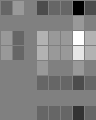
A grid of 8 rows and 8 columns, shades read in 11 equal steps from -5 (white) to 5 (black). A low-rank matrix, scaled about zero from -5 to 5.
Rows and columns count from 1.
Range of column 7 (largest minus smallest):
10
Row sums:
11 -1 -11 -10 -2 6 0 7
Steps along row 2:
same same same same same down up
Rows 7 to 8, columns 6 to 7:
0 0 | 1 3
